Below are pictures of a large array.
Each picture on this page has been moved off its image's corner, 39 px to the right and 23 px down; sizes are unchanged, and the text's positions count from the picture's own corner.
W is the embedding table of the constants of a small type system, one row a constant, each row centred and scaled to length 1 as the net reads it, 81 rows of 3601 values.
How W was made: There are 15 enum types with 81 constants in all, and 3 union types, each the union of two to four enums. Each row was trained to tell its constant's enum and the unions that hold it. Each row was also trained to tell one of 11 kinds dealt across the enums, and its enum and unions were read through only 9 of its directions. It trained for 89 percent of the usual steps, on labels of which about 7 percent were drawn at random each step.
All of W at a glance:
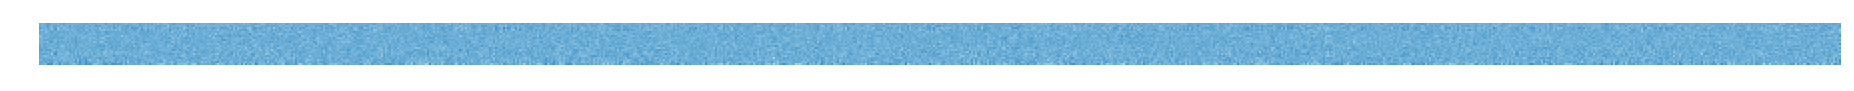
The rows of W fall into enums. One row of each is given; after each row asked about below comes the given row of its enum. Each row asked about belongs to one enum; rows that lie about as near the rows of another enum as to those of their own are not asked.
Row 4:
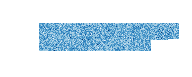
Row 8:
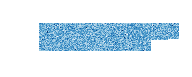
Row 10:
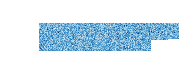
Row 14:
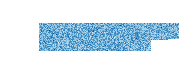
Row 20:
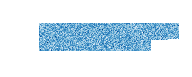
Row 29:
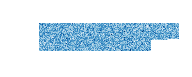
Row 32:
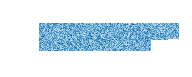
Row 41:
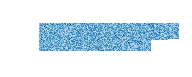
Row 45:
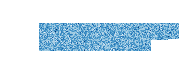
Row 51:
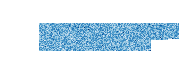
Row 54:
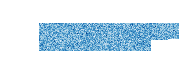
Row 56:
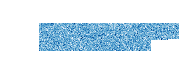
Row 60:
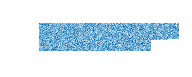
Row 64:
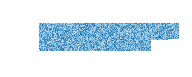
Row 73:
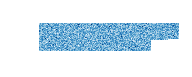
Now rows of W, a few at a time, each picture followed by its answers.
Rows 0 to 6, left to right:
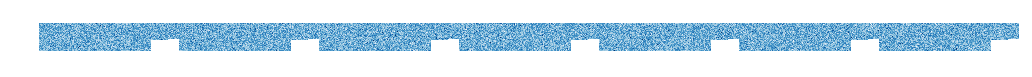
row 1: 45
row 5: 54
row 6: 14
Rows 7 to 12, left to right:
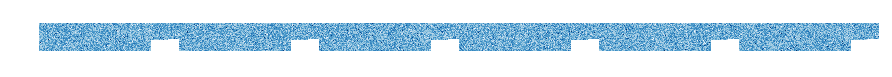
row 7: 64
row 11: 8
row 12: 64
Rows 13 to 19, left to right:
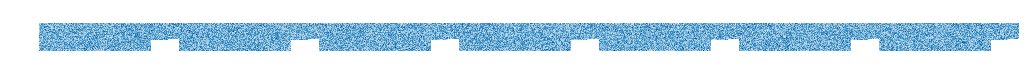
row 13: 14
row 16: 29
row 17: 51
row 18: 32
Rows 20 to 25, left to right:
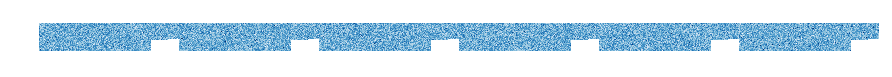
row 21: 4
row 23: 32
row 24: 64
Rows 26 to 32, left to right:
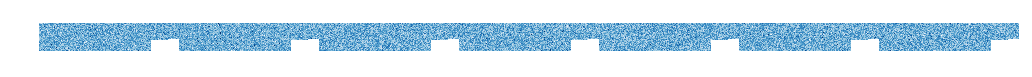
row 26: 14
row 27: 45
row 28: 60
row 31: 29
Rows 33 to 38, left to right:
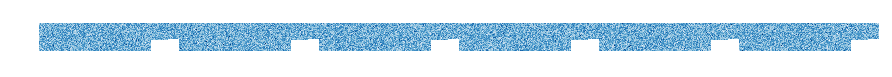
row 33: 64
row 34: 10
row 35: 29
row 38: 29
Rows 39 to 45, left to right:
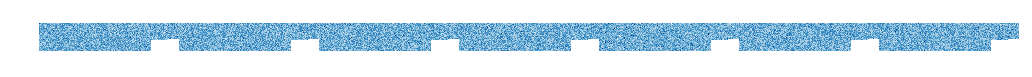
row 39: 29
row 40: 64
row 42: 4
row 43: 56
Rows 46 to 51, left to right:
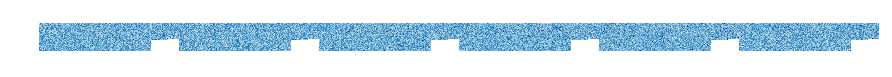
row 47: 60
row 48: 4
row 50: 56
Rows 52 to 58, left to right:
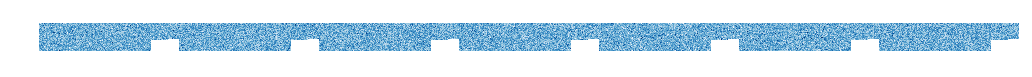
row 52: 10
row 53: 73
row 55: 32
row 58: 14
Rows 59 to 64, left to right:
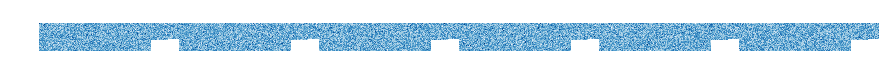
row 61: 10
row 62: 10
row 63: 14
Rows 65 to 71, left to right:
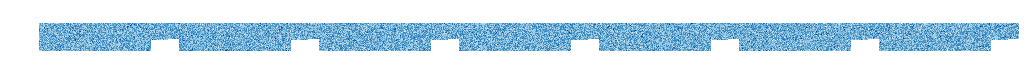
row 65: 73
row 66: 10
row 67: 45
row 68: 60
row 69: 45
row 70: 51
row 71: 4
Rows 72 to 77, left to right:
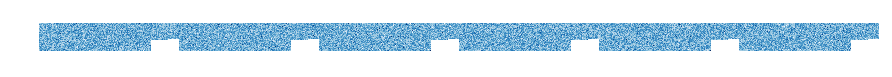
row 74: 4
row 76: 51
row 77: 32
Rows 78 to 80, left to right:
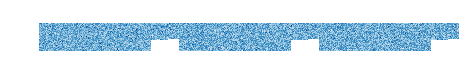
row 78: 51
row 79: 45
